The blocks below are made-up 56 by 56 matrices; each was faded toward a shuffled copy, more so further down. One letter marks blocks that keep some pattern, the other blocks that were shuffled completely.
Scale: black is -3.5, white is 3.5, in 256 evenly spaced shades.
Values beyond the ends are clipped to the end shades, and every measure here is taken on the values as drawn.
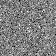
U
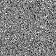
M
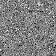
M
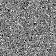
U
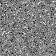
U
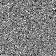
U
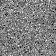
U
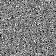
M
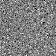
M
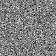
M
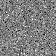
M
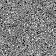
M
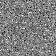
U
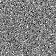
U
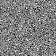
U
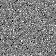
U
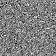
U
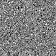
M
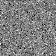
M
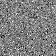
U
